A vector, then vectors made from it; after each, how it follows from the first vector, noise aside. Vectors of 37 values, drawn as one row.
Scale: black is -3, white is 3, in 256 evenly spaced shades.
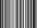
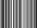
reversed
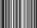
reversed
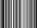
reversed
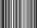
reversed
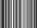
reversed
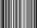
reversed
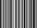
sign-scrambled
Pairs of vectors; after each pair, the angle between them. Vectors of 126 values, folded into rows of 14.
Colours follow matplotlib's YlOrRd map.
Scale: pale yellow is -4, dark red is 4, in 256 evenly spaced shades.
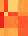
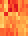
nearly opposite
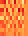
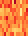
orthogonal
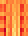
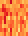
partly aligned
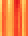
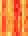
nearly parallel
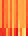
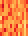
partly aligned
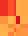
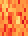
partly opposed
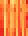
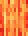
nearly parallel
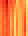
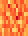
orthogonal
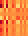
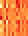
nearly opposite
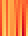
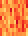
partly aligned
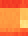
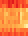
nearly parallel
